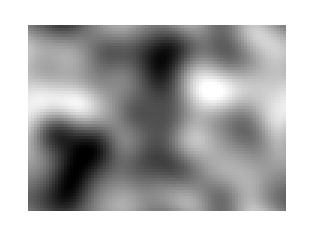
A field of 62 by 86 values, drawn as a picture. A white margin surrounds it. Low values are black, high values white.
Ninth with the lowest average: bottom left. Lone odd cells: none. Ninth with the highest average: middle right.
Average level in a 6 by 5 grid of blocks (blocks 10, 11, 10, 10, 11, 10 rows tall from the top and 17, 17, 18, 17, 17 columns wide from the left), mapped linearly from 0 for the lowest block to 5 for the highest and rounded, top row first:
22124 / 42044 / 53144 / 11133 / 10133 / 02323
